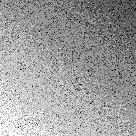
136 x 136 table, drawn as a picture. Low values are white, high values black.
Ninth with the lowest average: bottom left. Ninth with the highest average: top right. Grain: fine. Stripes: none. Slope: up to the top right. Odd rows or columns: none.
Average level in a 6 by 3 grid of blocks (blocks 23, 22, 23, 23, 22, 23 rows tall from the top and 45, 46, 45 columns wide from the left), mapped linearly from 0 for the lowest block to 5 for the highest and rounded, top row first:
345 | 234 | 234 | 123 | 123 | 012
